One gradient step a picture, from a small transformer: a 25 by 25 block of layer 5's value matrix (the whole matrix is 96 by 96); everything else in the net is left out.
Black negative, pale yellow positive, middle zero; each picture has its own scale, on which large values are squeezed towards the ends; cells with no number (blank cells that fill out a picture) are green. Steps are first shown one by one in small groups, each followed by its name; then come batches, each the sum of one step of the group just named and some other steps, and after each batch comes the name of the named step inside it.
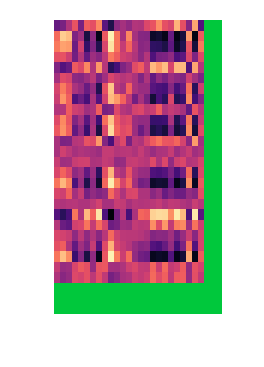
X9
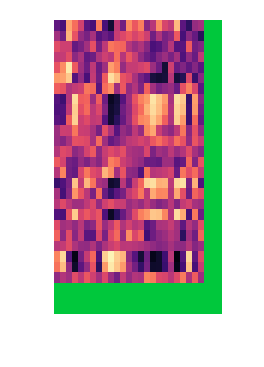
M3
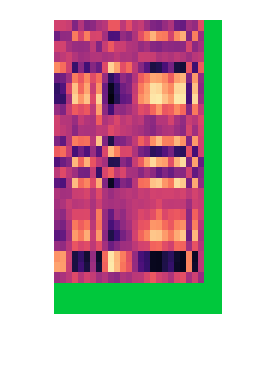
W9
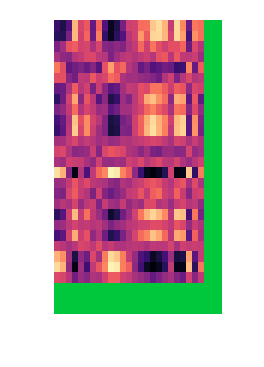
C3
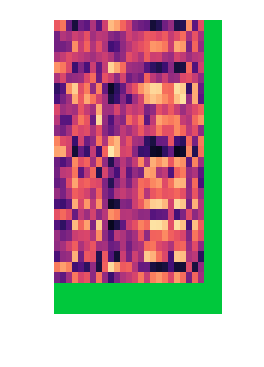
W9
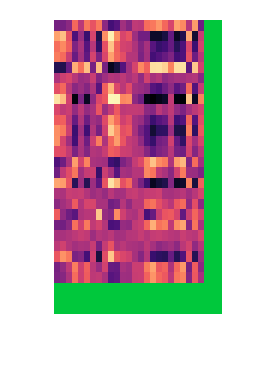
X9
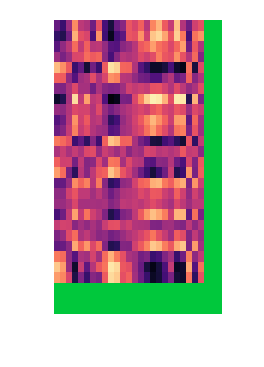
C3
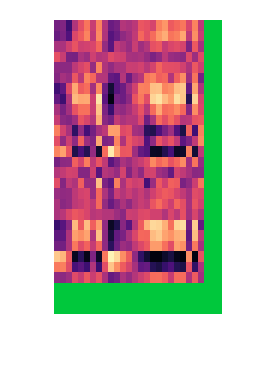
W9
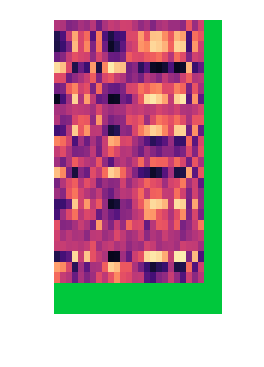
C3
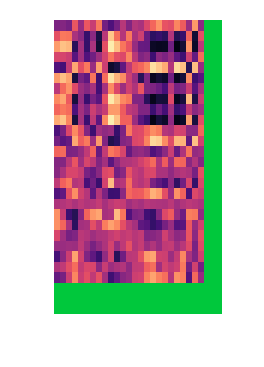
X9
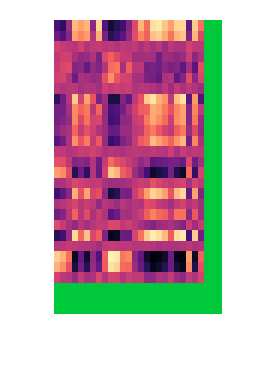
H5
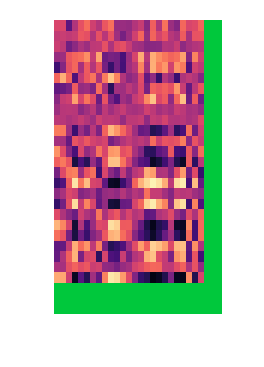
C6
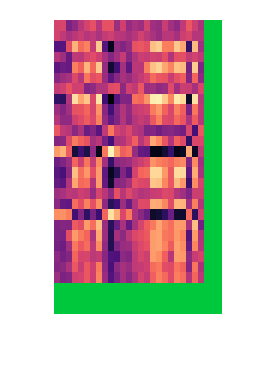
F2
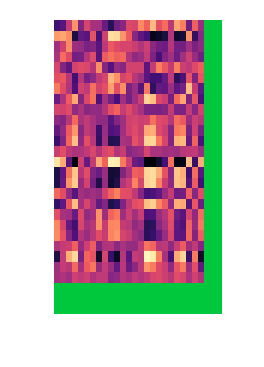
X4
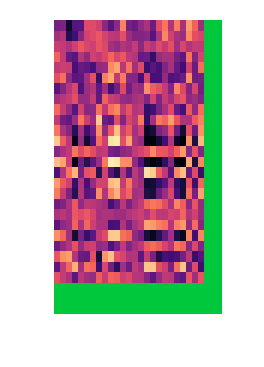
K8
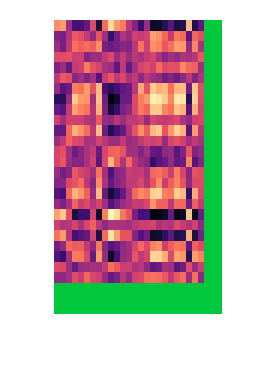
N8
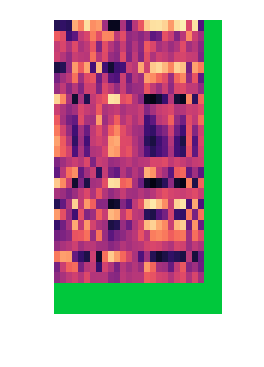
K8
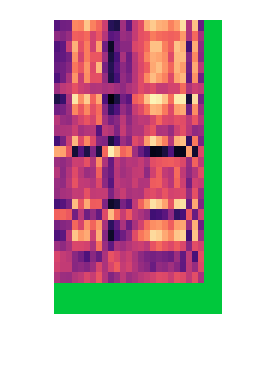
F2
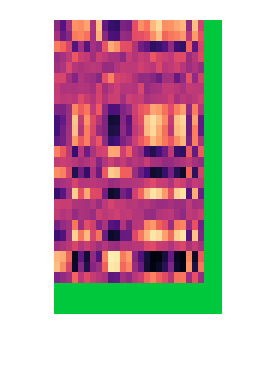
H5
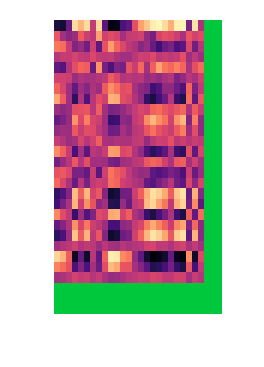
H5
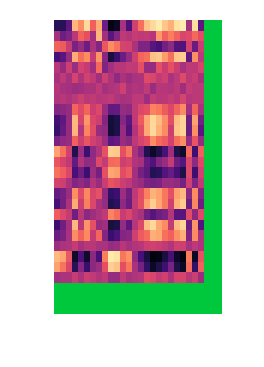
K8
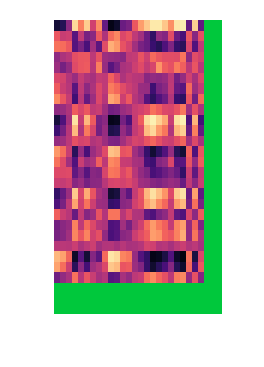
X4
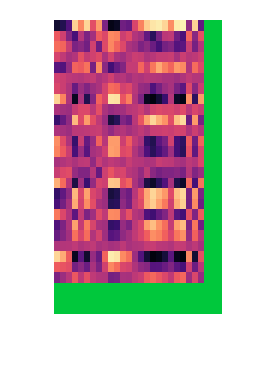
K8
